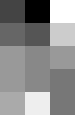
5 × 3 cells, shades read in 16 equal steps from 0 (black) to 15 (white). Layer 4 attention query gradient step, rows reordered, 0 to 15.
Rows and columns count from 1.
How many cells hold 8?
2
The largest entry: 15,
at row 1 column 3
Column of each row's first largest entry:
3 3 1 1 2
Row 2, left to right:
6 5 12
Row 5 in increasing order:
7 10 14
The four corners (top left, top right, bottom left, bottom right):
4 15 10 7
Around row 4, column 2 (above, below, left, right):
8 14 9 7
